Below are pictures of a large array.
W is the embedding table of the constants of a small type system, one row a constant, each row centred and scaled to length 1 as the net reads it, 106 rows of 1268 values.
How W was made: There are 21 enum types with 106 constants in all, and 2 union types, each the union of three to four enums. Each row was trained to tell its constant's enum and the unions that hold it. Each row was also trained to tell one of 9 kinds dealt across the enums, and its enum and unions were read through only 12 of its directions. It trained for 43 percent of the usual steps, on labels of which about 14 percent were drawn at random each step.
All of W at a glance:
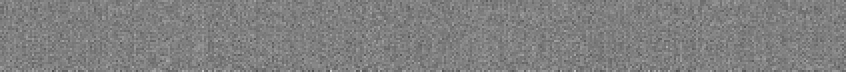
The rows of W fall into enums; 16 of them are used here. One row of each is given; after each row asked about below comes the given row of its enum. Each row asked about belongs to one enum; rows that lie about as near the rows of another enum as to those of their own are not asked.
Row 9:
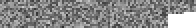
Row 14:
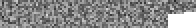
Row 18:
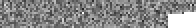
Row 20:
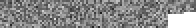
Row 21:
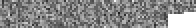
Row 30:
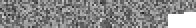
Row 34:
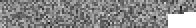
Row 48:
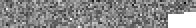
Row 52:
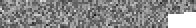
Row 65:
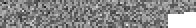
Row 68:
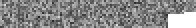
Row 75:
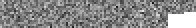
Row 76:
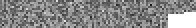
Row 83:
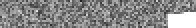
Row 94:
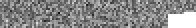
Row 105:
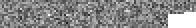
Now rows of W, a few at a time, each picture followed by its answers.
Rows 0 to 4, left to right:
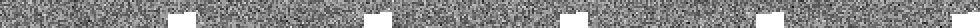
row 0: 18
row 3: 48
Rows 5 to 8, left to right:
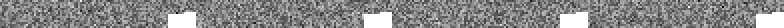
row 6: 83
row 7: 30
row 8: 34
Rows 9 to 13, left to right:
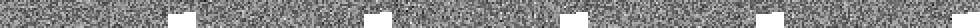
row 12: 20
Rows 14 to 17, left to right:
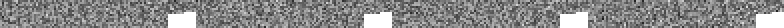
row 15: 76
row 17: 9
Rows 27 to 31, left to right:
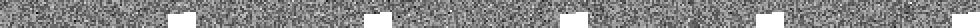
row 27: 83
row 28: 68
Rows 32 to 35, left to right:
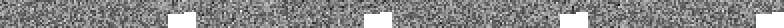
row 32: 65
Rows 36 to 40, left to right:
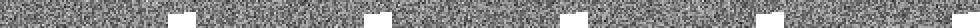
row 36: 18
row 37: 76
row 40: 105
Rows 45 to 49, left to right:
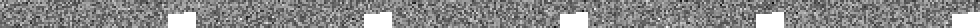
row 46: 68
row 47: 48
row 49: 14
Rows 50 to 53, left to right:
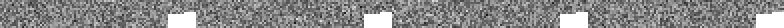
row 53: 30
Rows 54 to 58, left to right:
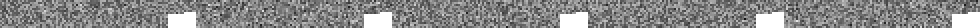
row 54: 76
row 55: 20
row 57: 68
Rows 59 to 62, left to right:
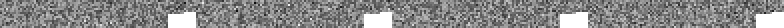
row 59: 48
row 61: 83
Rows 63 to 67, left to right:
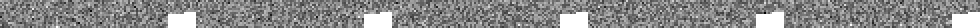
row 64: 76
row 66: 20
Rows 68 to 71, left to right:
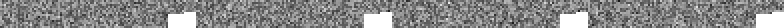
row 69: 76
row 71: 68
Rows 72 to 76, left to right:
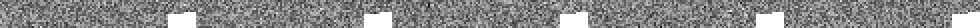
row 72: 83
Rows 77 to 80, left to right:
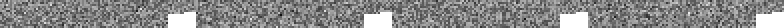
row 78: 30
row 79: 94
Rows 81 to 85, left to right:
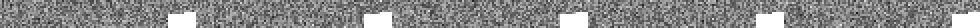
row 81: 105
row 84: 68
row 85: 30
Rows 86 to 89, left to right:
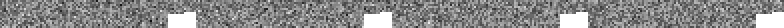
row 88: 20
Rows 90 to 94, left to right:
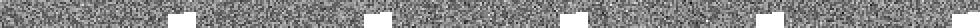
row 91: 65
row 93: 30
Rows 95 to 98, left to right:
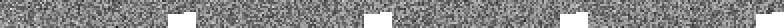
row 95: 20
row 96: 18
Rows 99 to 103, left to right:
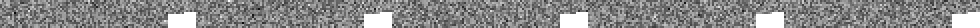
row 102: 83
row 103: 48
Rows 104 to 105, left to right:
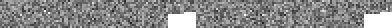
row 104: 52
